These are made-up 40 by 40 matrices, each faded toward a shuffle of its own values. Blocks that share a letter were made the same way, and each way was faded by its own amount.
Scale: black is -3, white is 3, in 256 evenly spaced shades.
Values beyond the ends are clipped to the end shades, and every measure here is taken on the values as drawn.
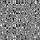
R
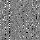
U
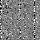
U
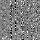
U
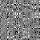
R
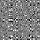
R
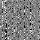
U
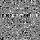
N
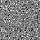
N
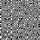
R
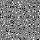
N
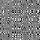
R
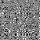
N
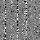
U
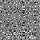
N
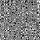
N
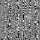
U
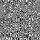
N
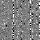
U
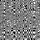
R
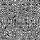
N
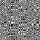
R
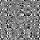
R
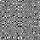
R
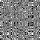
R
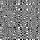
R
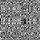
R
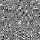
N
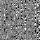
U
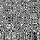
N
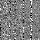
U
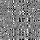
R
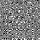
N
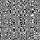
R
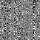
U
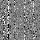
U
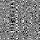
R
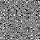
N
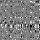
R
